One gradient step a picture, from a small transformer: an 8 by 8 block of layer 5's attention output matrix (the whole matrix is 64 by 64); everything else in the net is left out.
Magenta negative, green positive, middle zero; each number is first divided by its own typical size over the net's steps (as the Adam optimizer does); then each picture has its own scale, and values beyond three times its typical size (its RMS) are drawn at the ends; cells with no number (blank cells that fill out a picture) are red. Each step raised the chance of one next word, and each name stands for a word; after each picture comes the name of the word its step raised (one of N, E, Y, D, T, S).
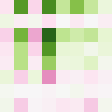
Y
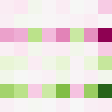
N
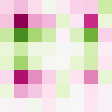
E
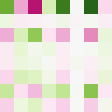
N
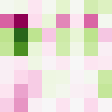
E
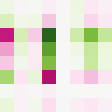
Y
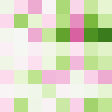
Y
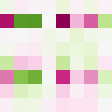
E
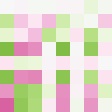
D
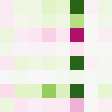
N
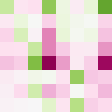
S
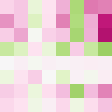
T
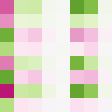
N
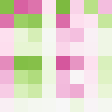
S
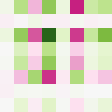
Y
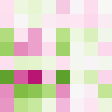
D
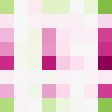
S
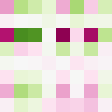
T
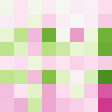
D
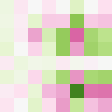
D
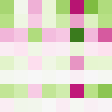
N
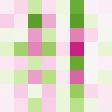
D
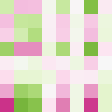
T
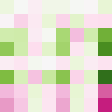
D
